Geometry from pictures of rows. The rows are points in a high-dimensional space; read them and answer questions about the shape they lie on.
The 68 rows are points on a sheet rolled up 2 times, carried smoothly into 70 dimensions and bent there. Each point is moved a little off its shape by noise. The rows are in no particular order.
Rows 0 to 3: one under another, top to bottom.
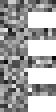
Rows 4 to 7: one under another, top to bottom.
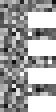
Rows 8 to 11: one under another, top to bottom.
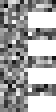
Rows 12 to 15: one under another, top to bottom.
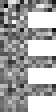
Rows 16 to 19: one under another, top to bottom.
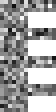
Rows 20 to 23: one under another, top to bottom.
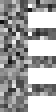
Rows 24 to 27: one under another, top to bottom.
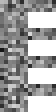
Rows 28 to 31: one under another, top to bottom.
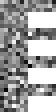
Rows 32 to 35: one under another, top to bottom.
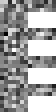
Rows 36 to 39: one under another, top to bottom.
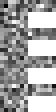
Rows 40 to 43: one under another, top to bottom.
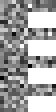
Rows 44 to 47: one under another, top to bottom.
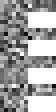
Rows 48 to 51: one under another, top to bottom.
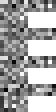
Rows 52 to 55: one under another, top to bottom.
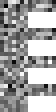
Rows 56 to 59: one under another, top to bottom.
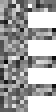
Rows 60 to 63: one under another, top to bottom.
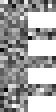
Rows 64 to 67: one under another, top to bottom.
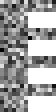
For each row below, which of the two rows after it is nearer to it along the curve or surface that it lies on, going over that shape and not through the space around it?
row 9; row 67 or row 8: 8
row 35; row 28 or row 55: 28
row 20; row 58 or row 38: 58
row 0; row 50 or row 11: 50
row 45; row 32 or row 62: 32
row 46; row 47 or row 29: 47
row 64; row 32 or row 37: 32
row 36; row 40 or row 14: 40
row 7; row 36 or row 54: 36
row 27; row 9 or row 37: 37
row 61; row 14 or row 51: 51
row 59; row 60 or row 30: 60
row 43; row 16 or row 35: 35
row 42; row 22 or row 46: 22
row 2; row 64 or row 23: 64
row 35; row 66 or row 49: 49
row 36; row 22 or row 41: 41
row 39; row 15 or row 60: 60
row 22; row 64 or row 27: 64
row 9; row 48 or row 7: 7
